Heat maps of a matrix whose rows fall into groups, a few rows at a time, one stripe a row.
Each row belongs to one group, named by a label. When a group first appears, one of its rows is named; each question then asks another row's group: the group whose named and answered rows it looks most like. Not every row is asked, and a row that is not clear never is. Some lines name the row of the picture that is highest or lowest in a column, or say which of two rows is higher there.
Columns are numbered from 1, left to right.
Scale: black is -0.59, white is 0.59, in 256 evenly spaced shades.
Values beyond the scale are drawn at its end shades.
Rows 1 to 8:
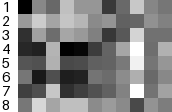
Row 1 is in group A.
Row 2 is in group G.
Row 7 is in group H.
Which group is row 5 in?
H
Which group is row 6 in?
H
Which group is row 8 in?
G
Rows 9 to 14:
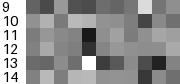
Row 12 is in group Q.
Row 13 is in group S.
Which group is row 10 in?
G
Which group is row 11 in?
Q
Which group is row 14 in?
G
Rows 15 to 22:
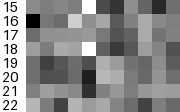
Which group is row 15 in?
S
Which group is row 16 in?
A
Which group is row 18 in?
S
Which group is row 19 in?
Q
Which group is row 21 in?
Q
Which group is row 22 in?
G
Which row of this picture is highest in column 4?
16
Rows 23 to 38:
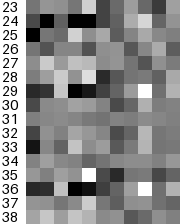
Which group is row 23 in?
S
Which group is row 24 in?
H
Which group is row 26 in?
Q
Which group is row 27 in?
G
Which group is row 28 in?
S
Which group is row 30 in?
A
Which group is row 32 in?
A
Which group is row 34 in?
Q
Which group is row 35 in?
S
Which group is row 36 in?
H
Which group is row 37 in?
S
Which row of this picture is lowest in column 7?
35
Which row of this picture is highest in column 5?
35
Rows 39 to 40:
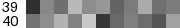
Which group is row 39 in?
A
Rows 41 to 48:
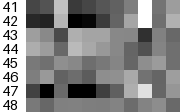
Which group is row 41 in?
H
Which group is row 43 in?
G
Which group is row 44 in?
G
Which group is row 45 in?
Q
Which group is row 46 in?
Q
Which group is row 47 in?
H
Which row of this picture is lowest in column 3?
43
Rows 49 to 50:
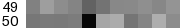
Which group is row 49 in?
Q
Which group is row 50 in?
Q
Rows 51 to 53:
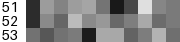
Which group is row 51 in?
A
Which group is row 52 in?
A
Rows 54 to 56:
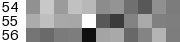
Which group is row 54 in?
G
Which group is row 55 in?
S
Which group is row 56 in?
Q
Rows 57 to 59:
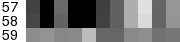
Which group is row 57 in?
H
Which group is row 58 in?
H
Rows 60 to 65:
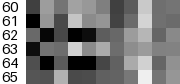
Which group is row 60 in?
A
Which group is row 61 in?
A
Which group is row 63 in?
A
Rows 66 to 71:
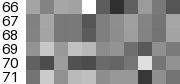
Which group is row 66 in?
S
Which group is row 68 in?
Q
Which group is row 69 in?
G
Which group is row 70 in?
H
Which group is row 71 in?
G
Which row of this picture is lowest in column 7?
66
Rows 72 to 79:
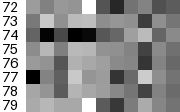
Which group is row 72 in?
S
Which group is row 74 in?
H
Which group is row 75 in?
G
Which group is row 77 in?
A
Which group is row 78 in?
G
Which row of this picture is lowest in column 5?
74
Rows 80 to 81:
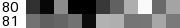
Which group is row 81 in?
Q
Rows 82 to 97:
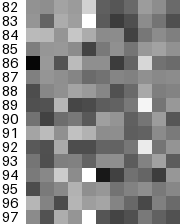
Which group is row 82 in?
S
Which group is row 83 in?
S
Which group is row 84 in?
G
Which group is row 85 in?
Q
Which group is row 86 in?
A
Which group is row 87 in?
Q
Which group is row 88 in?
A
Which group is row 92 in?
H
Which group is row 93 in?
Q
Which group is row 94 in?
S
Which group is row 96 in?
G
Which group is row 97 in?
S
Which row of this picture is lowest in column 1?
86
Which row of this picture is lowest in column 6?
94
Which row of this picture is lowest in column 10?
94
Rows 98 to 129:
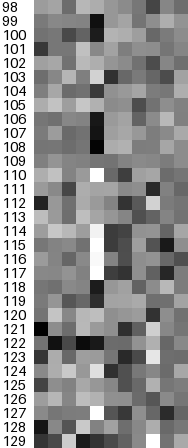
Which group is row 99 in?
Q
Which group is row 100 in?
Q
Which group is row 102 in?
G
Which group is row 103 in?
S
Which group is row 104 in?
Q
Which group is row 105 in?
G
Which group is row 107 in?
Q
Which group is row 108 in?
Q
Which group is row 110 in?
S
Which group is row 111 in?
G
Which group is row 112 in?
A
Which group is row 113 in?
G
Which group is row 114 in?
S
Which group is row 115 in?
S
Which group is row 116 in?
S
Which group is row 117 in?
S
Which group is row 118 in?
Q
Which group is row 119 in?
Q
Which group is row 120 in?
G
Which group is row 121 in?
A
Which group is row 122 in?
H
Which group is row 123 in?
A
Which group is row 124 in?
S
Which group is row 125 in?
A
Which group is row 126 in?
G
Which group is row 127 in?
S
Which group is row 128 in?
A
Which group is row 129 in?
H
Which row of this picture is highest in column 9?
129
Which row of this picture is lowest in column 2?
122
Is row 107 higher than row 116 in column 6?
Yes
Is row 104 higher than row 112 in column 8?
Yes
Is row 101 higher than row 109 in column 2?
No
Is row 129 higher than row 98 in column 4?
No
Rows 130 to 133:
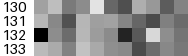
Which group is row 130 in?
S
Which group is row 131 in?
G
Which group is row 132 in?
A
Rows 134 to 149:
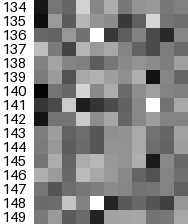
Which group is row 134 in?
A
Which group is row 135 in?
A
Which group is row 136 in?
S
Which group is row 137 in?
G
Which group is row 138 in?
Q
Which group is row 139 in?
G
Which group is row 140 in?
A
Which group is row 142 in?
A
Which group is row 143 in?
Q
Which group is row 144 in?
Q
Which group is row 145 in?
G
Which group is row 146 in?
G
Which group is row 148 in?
S
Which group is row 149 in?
Q
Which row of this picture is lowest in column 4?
141
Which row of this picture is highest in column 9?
141
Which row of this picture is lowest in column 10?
136
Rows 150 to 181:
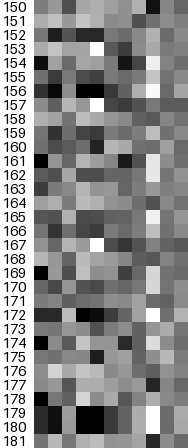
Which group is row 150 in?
G
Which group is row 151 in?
G
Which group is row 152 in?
H
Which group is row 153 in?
S
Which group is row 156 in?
H
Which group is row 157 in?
S
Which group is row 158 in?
G
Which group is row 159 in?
H
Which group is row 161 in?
A
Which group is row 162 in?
H
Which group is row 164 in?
G
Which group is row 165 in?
H
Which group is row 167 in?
S
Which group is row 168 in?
G
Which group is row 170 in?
H
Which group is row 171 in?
Q
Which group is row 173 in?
Q
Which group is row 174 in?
A
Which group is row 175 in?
Q
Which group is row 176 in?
G
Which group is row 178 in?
A
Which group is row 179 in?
H
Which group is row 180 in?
H
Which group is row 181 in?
G
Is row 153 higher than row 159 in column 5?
Yes
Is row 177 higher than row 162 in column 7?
Yes
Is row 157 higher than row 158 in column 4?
No
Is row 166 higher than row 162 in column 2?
No
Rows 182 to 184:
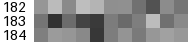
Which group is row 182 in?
G
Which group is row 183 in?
H
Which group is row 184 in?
Q
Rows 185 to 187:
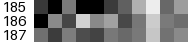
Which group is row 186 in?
A
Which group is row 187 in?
H
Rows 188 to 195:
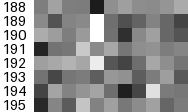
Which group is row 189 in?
S
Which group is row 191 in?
A
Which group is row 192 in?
S
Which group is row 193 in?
Q
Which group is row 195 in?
A
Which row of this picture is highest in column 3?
192
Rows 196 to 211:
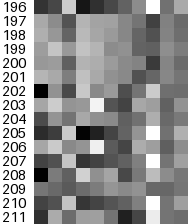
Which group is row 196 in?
H
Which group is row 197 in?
G
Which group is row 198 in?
G
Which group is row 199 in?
G
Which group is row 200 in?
G
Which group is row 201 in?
G
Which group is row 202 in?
A
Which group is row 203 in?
S
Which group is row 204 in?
A
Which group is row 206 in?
S
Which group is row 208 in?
A
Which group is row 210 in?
H
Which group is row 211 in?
A
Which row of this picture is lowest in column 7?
211
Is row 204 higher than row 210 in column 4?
Yes
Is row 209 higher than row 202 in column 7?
Yes
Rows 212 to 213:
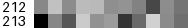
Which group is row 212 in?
G
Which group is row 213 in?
A
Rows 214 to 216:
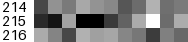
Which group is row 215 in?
H
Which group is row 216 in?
G
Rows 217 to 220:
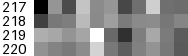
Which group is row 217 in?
A
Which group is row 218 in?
A
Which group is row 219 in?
S
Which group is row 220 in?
S
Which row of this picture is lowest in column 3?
217
